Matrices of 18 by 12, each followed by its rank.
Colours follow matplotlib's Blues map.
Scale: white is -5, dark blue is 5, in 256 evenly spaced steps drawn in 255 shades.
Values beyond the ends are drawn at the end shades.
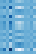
one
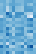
two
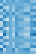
two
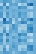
two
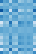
one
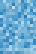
full rank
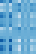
one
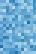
full rank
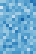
full rank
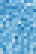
full rank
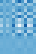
one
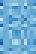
two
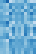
two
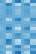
one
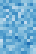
full rank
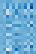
two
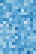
full rank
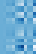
one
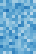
full rank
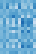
two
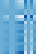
one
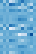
two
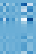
one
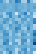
two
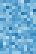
full rank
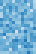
full rank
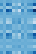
one
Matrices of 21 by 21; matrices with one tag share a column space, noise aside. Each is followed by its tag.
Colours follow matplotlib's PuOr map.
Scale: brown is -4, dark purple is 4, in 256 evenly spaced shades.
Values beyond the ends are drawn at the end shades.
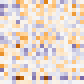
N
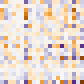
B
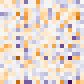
B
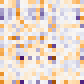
B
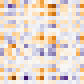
N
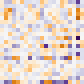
B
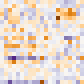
B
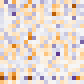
N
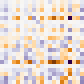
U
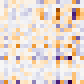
B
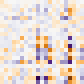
U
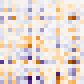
U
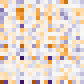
B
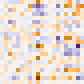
N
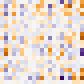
N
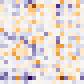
N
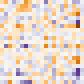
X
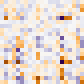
U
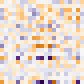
B
